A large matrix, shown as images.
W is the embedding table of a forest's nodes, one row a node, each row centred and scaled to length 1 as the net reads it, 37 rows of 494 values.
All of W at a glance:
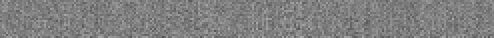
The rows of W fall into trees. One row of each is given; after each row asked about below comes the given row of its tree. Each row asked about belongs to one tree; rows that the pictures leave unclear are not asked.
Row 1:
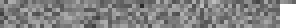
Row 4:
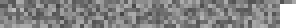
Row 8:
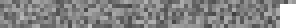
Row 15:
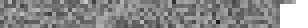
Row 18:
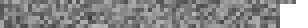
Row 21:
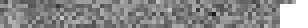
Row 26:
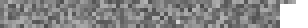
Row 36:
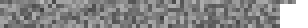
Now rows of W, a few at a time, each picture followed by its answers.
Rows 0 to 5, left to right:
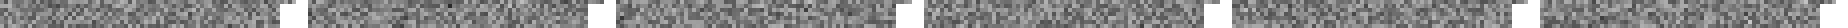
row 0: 21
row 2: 26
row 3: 15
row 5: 36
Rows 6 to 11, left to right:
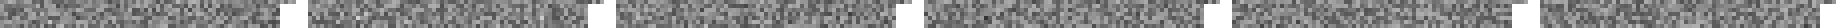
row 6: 26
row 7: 36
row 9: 36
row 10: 26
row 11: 18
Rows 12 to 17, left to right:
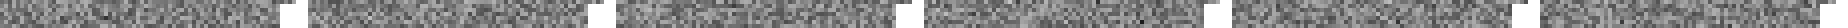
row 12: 36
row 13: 21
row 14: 8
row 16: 1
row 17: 26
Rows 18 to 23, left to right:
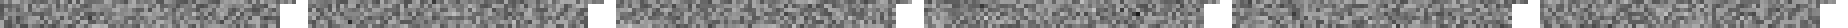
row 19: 18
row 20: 4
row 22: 8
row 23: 18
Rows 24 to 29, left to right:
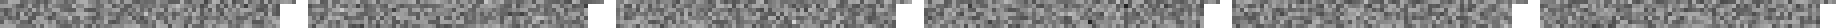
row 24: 1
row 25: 8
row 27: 1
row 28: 18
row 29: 18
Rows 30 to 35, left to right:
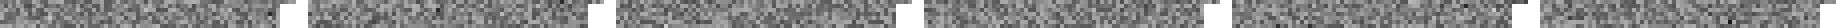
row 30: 4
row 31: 36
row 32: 15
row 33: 21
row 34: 8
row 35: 4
